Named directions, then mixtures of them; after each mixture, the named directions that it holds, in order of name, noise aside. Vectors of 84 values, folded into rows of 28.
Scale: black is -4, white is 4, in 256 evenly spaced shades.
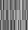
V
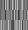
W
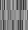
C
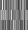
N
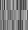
C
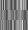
C, V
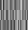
V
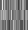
N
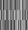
V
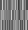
N, W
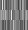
N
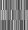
N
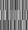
V, W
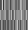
N, V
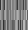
C, V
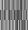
V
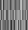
V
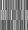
N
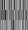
N, W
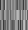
C, V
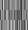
V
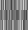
C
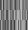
V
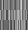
V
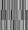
N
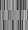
C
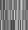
V, W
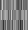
C, N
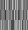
W
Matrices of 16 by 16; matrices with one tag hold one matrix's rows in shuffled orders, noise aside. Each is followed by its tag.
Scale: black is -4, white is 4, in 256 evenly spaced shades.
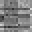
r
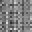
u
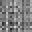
u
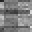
r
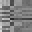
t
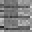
r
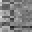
t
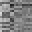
t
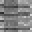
r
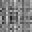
u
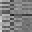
t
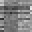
r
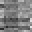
r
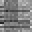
r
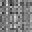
u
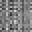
u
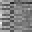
t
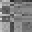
t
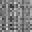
u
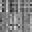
u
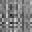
u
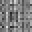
u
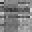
r
